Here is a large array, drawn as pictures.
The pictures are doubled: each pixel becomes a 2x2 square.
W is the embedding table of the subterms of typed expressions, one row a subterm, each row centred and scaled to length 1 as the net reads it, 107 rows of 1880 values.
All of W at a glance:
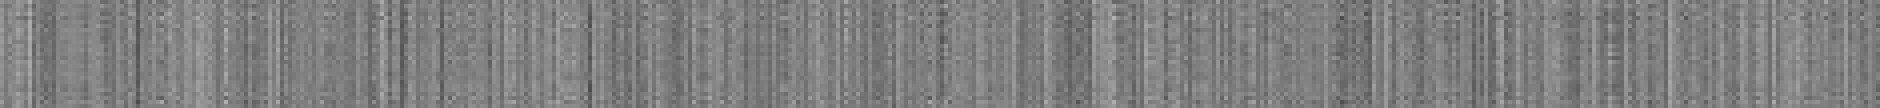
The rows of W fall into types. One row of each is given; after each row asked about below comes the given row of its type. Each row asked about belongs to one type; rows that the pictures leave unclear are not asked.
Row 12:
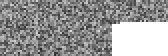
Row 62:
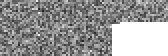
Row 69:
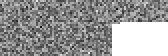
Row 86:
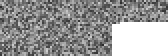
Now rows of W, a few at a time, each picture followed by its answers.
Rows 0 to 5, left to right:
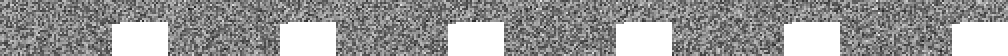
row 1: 69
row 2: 12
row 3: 69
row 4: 86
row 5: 62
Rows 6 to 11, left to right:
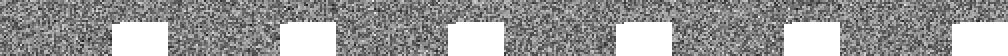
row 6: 62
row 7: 86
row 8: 62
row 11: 12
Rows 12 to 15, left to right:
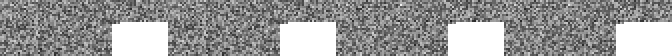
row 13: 12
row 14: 12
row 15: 12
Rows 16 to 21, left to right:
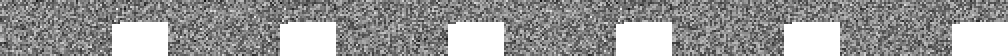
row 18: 62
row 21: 12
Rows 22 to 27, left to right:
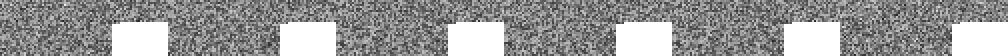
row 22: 12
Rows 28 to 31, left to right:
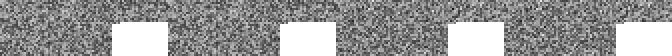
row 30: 69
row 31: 69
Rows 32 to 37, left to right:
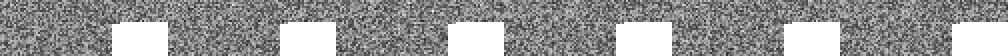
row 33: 12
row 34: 86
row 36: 12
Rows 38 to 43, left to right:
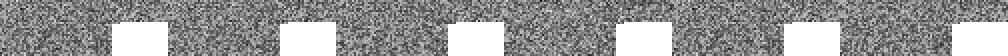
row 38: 69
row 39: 12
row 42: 69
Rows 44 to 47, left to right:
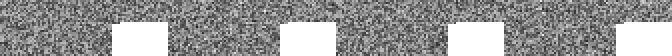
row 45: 86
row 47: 62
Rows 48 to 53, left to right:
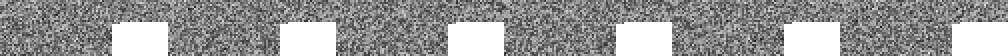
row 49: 69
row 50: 86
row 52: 62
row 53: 69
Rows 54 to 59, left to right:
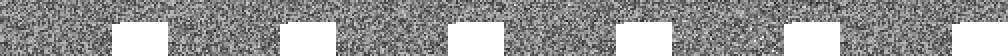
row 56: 86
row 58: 86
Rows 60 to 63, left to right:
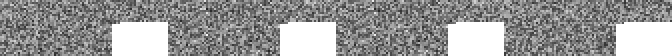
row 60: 12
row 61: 62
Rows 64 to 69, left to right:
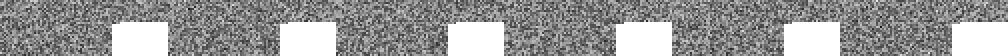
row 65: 69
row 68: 12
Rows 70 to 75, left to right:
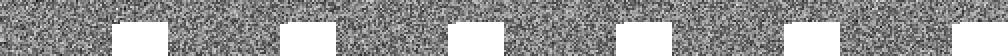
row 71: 86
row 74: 12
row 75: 69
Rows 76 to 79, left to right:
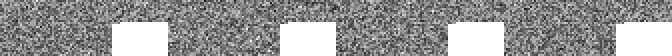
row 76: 69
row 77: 86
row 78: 86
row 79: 69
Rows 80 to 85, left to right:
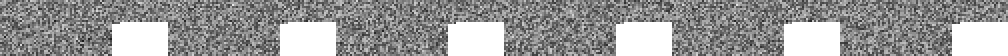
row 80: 62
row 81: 12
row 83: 86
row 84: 12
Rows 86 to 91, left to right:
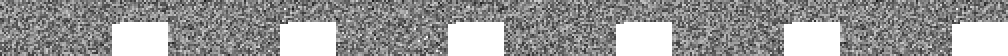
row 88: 86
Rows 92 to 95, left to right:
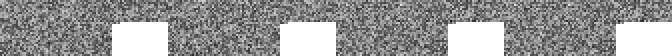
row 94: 12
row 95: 12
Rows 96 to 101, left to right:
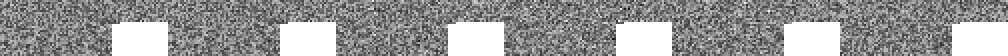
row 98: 62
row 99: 62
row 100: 86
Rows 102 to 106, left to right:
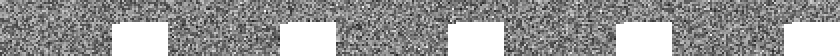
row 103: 69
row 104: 12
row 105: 86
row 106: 62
